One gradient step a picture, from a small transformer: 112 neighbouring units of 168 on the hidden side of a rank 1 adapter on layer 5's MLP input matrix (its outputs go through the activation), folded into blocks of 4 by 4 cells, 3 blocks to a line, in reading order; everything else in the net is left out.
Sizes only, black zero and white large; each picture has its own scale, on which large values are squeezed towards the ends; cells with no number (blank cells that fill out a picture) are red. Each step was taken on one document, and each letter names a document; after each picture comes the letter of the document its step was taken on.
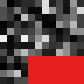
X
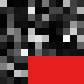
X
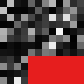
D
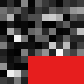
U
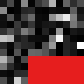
D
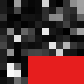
U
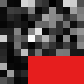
X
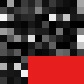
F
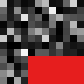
X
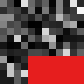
U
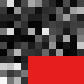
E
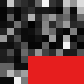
U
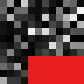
E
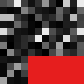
E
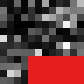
U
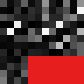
E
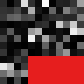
X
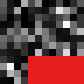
U
